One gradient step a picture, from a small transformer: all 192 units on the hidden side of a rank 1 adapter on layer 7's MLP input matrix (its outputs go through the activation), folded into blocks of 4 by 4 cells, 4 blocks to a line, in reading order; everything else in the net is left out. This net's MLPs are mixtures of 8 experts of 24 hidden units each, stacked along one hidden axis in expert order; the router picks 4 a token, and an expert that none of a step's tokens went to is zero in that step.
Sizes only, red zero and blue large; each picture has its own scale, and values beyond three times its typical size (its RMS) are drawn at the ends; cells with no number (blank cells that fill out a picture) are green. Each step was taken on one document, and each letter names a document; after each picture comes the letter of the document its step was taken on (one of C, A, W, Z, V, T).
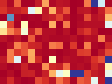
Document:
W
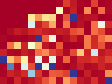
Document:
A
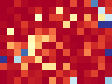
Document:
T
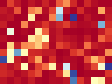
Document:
T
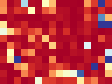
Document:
W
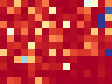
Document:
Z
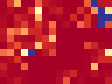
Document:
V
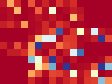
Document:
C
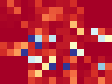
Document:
C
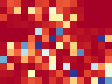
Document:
C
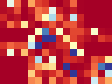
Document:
C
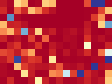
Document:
W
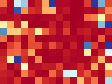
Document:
W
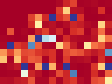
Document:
T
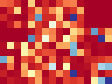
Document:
C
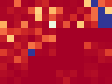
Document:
V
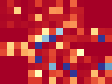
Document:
C
